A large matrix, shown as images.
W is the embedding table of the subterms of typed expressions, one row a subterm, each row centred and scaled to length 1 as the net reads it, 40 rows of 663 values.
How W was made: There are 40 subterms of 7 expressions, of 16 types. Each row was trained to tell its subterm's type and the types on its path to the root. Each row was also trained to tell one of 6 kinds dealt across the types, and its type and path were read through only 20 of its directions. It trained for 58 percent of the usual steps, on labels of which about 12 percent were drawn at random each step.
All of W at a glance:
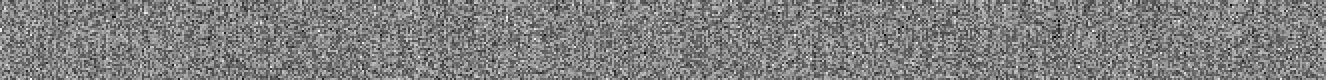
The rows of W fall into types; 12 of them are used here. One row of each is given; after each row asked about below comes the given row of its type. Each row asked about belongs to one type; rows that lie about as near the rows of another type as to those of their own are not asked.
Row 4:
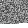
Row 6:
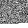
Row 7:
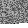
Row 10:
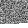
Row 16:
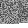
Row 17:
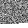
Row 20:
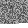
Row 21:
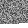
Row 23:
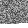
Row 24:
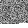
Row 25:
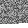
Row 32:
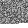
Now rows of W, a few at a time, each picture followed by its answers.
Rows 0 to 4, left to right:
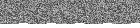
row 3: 7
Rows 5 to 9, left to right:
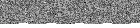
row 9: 24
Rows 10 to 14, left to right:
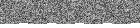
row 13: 16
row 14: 23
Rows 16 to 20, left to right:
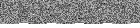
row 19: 24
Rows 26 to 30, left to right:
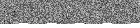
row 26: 20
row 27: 32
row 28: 23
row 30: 20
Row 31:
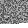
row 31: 21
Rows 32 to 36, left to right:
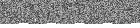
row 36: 7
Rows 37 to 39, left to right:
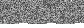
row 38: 24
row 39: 25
